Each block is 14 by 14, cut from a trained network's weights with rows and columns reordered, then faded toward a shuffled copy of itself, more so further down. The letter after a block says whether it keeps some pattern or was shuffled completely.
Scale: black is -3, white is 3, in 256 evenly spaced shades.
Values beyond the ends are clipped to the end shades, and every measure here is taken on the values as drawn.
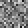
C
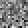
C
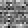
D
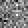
C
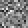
D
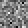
C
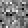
D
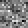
D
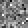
C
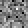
C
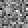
C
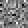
D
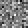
C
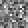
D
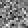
C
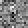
D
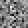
C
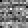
D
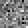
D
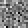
C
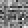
D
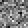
C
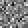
C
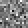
C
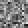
D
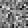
C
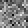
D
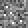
C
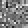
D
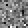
C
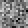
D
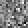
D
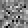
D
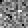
C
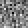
C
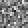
C
